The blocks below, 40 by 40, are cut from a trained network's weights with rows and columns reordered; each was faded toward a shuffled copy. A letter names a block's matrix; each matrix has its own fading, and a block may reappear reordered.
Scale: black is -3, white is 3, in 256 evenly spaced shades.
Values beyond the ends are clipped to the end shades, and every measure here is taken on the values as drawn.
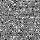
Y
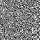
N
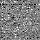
Y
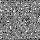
Y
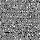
Y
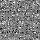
Y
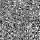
N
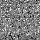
Y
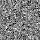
N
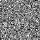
N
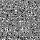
Y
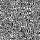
N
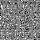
Y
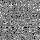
Y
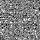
Y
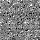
Y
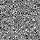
N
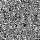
N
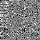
N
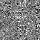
N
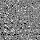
Y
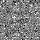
Y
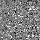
Y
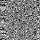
N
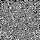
Y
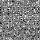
Y
